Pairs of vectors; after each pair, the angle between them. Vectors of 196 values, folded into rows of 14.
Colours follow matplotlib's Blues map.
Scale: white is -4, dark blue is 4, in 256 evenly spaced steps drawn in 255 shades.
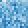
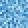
orthogonal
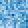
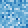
partly aligned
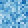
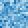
partly opposed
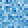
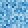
orthogonal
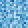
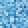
partly opposed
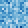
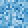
orthogonal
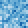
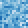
nearly opposite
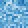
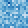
partly opposed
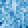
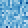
orthogonal
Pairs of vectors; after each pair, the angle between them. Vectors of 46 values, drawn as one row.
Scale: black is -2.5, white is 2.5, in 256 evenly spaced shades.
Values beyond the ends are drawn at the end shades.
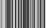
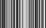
nearly opposite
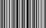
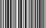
nearly opposite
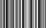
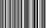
nearly opposite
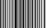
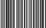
nearly opposite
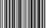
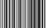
nearly parallel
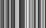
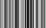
nearly opposite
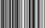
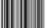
orthogonal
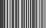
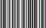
partly aligned
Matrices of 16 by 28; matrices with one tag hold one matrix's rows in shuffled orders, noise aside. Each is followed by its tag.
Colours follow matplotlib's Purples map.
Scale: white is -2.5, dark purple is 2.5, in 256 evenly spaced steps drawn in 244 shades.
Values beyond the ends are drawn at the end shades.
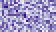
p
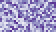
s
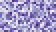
s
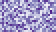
p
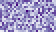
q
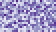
s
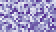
s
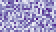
q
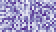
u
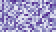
p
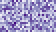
u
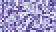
p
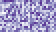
u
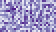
u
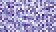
q
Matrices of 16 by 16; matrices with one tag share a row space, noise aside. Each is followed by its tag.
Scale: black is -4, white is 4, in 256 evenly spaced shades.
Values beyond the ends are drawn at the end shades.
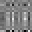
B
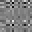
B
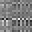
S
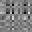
B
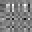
B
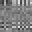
S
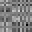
S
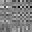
S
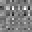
B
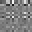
B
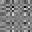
B
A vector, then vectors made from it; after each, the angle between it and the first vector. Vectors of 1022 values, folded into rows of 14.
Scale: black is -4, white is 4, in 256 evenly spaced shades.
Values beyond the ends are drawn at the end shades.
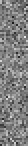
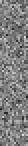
partly aligned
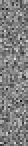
partly aligned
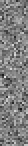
partly aligned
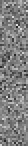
partly opposed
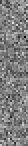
nearly opposite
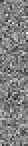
partly opposed
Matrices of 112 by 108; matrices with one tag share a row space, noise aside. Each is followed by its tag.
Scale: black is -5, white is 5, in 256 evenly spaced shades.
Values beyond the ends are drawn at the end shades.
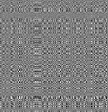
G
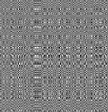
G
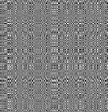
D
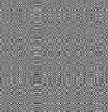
G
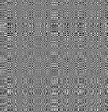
D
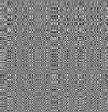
D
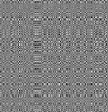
G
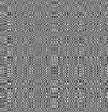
D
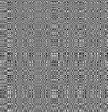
D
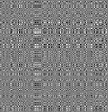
G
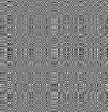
D
